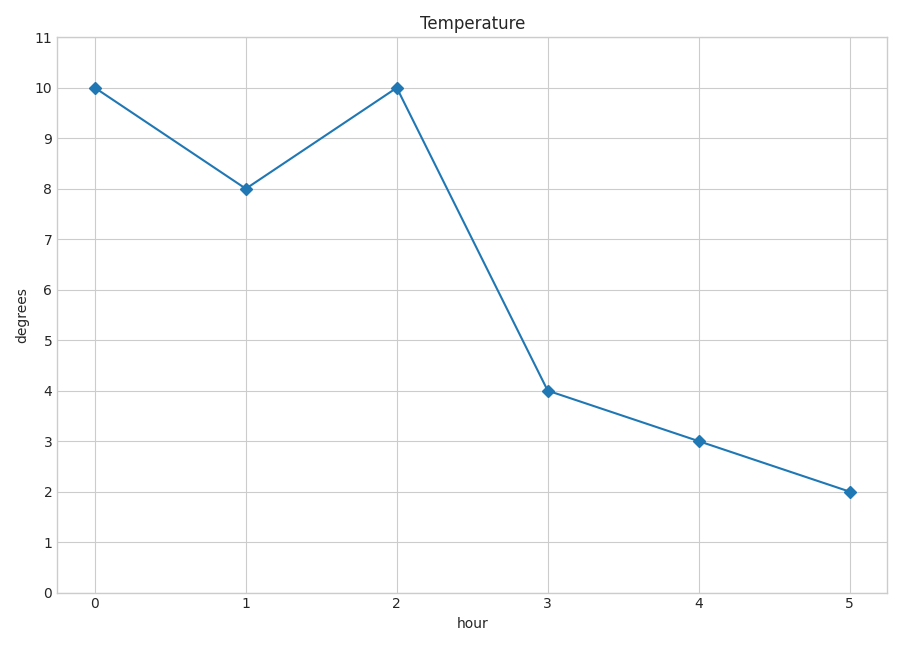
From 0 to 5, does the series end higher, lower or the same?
lower
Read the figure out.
Title: Temperature
x-axis: hour, ticks 0 1 2 3 4 5
y-axis: degrees, ticks 0 1 2 3 4 5 6 7 8 9 10 11
Values:
10 8 10 4 3 2
